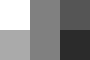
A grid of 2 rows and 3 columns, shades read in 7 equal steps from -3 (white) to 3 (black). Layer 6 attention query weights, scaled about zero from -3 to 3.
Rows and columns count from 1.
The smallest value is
-3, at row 1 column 1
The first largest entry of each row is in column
3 3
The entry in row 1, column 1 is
-3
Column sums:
-4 0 3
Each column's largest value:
-1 0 2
